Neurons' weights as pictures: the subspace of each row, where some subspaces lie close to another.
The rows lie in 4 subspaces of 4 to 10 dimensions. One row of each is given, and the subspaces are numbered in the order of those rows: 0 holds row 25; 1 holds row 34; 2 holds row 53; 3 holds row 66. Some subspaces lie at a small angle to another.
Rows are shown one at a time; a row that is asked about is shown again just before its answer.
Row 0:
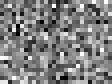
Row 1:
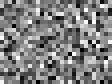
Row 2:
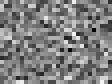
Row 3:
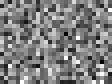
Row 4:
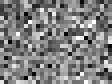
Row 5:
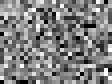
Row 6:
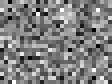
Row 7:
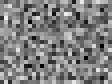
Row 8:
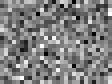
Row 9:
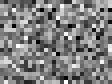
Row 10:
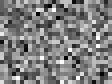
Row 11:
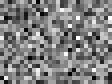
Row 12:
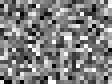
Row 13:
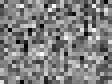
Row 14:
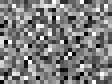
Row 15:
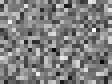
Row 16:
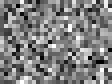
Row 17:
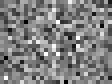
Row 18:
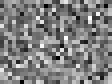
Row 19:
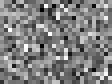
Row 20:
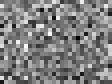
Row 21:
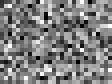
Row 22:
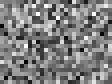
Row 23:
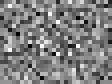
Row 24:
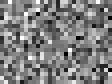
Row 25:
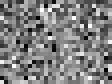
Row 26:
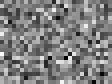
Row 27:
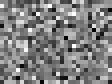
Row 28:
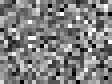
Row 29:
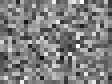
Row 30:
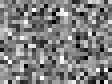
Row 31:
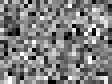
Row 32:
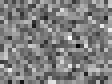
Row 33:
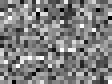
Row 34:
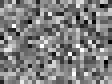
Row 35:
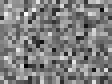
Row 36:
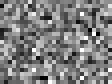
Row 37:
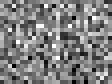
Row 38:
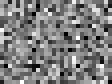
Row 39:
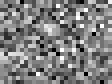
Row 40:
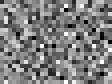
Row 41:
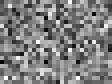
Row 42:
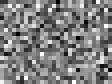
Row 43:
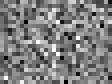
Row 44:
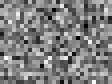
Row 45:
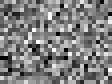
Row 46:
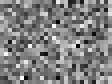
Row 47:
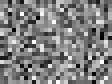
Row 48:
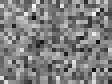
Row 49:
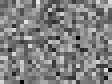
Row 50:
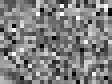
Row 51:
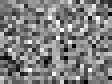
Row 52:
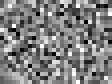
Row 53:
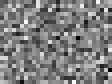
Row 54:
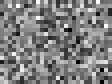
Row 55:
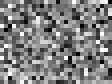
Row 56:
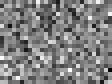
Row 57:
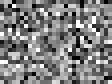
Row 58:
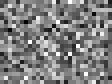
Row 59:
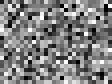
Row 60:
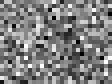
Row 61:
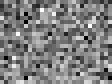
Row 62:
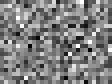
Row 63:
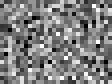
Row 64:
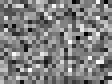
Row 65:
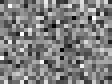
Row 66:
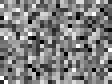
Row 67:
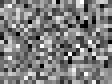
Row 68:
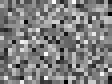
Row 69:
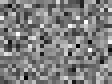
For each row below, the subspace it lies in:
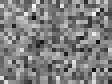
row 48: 3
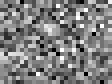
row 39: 3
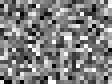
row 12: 3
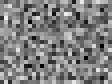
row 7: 3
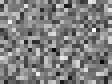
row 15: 3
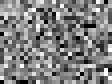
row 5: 0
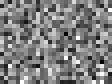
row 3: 3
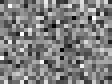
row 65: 0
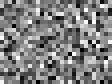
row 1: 1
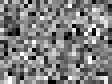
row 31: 3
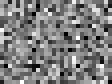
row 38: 3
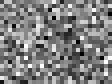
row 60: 0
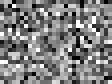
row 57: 0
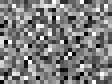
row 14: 0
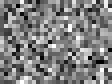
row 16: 0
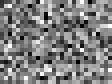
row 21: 3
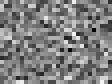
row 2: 3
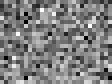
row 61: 0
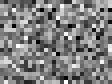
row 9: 2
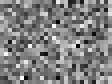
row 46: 2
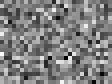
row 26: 1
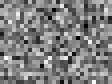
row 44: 1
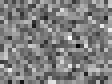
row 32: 3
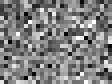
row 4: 0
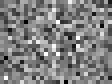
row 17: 1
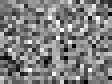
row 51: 0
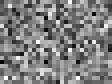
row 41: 3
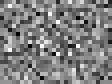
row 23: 2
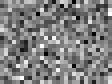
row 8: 2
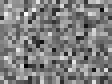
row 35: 3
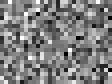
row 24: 3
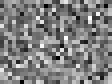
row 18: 0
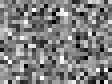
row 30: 3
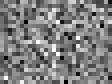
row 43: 1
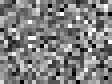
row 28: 2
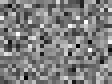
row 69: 2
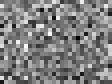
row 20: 0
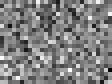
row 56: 0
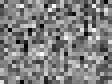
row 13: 0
